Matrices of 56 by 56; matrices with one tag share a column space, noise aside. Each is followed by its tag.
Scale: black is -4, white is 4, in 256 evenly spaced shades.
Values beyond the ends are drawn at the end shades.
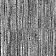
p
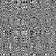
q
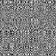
q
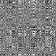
q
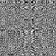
q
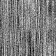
p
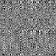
q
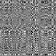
q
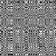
q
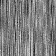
p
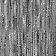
p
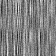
p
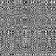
q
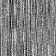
p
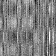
p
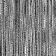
p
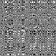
q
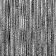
p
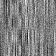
p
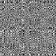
q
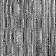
p
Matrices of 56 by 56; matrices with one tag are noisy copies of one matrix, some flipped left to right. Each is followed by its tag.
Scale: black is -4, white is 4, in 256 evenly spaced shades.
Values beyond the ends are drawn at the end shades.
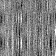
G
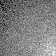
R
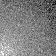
R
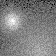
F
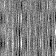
G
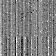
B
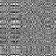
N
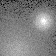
F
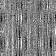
G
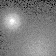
F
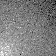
R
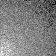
R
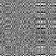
N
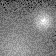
F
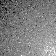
R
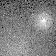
F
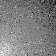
R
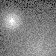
F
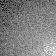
R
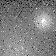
F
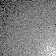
R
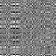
N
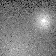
F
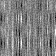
G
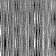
G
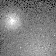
F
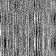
G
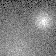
F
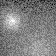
F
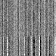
B
